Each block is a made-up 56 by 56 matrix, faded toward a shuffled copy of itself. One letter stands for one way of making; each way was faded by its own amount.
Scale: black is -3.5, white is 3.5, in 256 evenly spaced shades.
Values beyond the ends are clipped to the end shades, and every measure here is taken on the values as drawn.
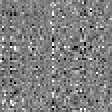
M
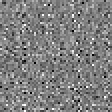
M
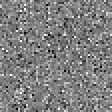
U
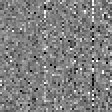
U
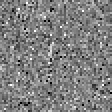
U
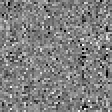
U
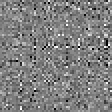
M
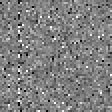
U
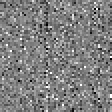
U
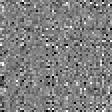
M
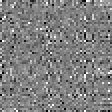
M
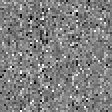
U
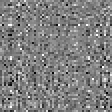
M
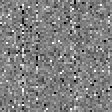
U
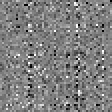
M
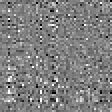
M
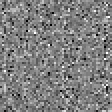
U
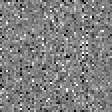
U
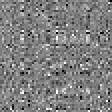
M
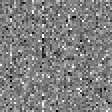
U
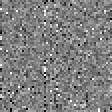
U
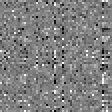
M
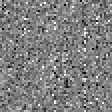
U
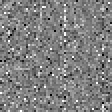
U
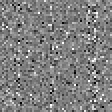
U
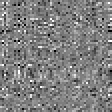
M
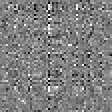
M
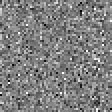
U
